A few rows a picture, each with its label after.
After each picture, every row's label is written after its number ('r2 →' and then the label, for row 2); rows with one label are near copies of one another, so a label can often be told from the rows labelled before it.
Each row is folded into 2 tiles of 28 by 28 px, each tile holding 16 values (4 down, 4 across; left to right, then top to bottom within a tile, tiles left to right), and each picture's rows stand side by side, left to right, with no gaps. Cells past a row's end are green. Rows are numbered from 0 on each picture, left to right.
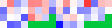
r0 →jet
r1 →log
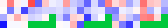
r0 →log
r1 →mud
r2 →jet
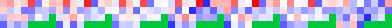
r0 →log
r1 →log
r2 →log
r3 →log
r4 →log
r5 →log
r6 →mud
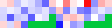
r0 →mud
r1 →log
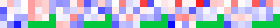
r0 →jet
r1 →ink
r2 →log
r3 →log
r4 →log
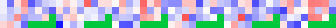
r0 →ink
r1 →log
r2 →jet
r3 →ink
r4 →ink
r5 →jet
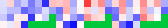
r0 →mud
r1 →jet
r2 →jet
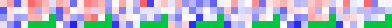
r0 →jet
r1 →jet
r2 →log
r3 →mud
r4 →log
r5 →jet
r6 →log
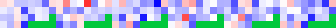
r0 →mud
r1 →log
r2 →mud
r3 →ink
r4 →ink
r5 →mud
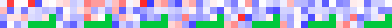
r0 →log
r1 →jet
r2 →log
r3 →ink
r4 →ink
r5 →mud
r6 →ink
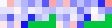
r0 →mud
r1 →mud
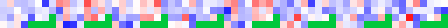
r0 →mud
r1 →jet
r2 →jet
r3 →ink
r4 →jet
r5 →ink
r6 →ink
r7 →ink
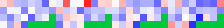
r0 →mud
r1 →log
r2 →mud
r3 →mud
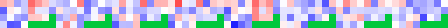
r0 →jet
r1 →ink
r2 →log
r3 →log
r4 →jet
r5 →mud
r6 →log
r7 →mud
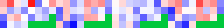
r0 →log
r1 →jet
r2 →mud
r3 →jet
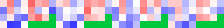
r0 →jet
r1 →jet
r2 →jet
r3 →jet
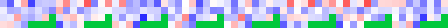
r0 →ink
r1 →log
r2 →mud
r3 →ink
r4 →ink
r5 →log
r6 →log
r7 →mud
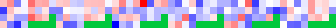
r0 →jet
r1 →jet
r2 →log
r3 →ink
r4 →ink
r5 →jet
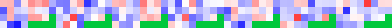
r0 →jet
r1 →ink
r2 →jet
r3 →ink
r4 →jet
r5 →ink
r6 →log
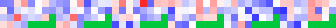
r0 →ink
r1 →ink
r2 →log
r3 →jet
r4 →mud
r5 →jet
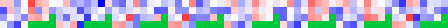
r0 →jet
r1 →mud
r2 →ink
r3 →ink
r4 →jet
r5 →jet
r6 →jet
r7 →ink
